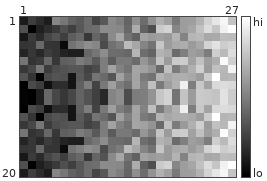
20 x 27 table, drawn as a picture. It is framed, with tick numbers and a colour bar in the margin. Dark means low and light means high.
Stripes: none. Mirror symmetry: top to bottom. Slope: up to the right. Ninth with the lowest average: middle left.
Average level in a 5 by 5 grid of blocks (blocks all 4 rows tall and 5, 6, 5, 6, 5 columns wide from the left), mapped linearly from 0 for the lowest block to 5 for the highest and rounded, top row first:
02345 | 11345 | 01345 | 11345 | 02345
